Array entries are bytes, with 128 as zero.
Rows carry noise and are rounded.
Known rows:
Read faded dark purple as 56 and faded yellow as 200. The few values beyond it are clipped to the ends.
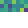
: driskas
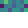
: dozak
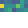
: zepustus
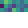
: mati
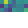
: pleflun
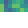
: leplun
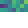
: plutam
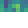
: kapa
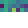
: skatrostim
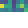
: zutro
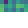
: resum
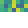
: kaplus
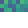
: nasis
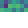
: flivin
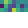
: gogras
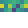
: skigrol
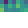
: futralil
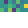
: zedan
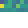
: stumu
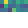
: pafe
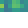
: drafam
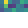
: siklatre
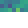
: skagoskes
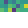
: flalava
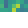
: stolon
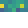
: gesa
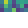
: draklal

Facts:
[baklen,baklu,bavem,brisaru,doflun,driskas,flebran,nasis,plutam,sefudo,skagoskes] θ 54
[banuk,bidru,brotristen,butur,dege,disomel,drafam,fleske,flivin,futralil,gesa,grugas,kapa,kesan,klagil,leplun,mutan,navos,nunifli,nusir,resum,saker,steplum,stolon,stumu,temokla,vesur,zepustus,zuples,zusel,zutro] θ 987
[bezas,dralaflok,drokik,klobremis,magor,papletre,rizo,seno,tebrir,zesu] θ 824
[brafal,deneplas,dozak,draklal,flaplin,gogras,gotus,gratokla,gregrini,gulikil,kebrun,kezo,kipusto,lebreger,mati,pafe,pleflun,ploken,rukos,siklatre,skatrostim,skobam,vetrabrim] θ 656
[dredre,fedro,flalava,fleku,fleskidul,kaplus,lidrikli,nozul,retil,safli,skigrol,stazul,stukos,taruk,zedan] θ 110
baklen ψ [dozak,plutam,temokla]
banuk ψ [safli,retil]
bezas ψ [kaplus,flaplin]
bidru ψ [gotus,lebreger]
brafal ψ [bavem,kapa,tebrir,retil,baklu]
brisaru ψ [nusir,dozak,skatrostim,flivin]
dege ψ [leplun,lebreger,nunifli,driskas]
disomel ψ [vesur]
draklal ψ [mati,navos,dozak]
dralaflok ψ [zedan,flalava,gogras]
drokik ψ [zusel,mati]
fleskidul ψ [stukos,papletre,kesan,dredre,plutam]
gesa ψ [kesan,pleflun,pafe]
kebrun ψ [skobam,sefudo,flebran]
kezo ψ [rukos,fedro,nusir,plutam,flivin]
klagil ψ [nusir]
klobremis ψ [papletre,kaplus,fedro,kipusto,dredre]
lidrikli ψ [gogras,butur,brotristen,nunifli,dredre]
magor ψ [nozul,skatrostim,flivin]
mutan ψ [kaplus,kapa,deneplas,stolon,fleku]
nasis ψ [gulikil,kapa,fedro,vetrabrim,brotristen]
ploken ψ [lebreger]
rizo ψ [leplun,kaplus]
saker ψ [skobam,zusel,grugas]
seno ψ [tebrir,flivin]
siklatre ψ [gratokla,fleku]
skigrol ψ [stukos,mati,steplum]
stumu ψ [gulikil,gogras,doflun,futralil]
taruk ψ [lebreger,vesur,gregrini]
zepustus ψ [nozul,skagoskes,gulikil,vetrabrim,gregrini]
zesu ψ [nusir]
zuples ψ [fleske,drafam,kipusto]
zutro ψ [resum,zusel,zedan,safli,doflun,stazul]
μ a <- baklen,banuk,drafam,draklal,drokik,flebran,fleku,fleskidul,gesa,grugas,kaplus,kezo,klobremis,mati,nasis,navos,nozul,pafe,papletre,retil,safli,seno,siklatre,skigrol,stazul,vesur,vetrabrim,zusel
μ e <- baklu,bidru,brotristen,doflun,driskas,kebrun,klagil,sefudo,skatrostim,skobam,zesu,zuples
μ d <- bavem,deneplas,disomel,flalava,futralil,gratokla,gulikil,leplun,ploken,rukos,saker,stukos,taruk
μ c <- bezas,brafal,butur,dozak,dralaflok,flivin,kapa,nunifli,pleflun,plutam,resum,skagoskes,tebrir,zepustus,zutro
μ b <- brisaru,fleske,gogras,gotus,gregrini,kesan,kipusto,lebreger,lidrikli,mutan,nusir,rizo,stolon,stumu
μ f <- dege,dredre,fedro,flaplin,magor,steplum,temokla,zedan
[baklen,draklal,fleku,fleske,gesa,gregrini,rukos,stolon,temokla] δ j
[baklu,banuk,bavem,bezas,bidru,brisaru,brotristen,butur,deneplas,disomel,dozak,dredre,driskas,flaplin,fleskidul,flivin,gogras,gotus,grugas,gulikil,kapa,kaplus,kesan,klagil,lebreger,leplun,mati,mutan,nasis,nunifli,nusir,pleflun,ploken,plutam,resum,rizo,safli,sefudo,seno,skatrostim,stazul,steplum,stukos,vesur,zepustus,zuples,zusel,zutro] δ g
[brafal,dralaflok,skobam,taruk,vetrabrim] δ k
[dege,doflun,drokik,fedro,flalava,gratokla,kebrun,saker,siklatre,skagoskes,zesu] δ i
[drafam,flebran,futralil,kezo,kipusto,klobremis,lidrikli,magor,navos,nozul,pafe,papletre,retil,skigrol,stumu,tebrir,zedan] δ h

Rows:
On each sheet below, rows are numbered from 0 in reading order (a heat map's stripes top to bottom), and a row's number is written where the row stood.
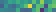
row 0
flebran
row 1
fleskidul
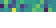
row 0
gregrini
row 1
zesu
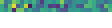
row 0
dredre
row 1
gulikil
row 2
flaplin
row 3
drokik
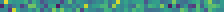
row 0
kipusto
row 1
dralaflok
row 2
baklu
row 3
disomel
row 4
rizo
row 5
steplum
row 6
vetrabrim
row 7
kesan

